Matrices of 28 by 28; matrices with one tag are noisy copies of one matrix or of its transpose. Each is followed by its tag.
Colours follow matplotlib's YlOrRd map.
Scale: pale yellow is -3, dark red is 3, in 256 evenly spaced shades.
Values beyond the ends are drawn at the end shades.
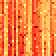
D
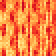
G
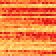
D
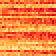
D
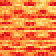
G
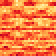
G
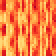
G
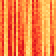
D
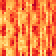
G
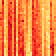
D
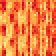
G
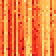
D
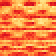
G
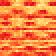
G
